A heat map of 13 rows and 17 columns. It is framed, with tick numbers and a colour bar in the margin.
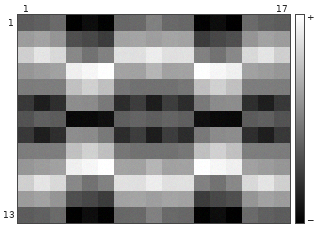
Stripes running across repeat 2 times from top to bottom. It mirrors both left to right and top to bottom. There is no overall slope. No seam splits the table.
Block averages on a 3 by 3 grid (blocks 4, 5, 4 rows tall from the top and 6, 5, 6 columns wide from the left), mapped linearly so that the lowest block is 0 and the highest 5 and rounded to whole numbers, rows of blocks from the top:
353 | 202 | 353
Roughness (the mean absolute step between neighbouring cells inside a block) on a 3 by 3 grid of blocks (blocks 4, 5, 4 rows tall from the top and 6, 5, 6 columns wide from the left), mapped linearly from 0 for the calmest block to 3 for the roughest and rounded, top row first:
2 0 2 / 3 0 3 / 2 0 2
